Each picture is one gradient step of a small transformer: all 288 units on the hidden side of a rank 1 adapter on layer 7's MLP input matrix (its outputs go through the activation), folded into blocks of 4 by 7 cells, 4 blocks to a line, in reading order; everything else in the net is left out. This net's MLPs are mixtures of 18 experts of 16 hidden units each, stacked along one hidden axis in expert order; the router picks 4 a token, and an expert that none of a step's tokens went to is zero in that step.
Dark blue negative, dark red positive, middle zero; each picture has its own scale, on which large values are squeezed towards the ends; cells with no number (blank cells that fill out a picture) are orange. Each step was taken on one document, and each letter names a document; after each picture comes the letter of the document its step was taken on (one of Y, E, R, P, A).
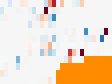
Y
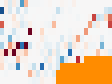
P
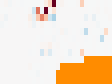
Y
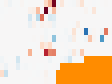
Y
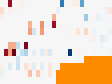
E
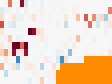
P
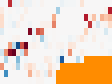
P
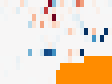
Y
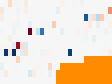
E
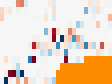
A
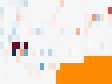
E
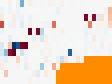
P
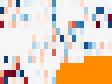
A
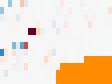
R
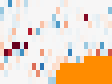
P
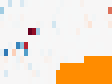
R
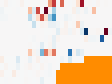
Y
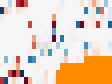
A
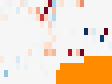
Y
